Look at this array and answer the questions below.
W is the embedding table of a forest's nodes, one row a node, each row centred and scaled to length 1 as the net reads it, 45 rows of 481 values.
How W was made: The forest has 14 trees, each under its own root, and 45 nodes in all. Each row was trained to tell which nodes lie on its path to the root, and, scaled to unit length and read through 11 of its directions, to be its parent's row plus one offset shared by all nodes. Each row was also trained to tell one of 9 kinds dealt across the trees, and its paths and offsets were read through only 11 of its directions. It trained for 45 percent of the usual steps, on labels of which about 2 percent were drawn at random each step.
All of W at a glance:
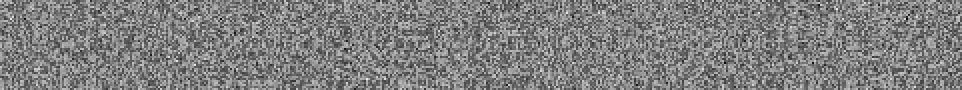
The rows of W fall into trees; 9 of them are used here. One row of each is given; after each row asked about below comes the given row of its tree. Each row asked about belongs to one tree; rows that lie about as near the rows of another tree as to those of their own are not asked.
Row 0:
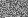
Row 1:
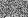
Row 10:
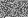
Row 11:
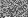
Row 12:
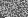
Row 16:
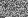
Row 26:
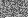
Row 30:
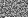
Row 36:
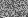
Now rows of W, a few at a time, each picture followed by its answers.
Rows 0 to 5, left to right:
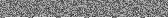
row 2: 10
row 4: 10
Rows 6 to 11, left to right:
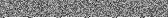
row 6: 11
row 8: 11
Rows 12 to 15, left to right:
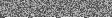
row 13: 11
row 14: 26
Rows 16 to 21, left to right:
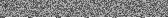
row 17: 30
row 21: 0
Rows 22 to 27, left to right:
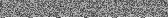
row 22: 36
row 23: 0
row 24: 26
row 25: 30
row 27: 1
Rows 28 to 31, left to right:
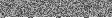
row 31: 16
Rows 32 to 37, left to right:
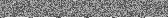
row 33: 36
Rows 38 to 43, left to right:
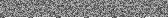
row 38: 11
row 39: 1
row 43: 1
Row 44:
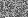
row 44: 36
